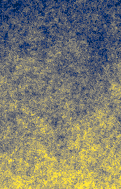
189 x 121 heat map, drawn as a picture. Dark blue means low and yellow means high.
Slope: up to the bottom. Odd rows or columns: none. Stripes: none. Average level on the scale: 50%. Grain: blotchy.
